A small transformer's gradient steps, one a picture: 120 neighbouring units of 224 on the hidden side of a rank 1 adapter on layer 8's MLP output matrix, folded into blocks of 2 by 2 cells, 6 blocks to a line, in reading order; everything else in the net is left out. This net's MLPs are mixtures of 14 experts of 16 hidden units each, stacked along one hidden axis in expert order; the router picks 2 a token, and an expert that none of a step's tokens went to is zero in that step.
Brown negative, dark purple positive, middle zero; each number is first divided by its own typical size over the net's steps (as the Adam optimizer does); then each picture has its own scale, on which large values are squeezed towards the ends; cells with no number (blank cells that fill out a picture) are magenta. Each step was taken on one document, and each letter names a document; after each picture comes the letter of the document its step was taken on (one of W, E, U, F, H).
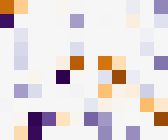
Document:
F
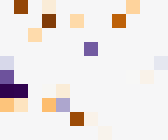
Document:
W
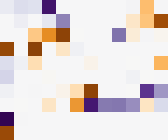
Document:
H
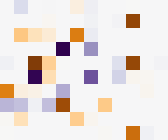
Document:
W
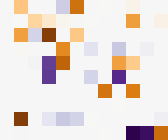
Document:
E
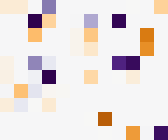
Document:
W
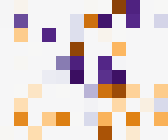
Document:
F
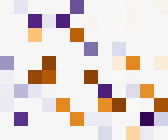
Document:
W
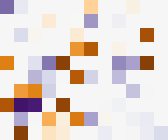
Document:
E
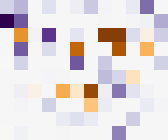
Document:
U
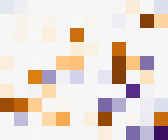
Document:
E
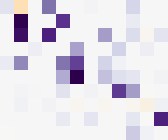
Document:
U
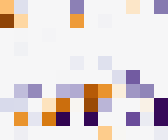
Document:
F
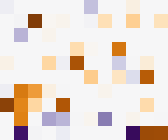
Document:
E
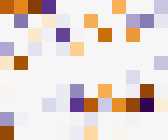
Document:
H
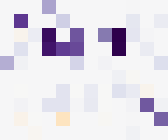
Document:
U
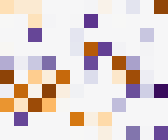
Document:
W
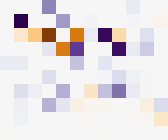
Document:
U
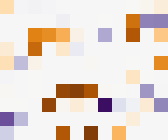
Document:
H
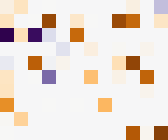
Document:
W
